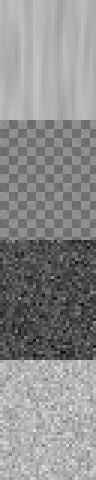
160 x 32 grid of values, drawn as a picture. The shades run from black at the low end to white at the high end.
The table splits into 4 rows of 1 panel. Panel 1,1: high, streaked downward, faint in contrast. Panel 2,1: middling, checkered. Panel 3,1: low, fine-grained. Panel 4,1: high, fine-grained.
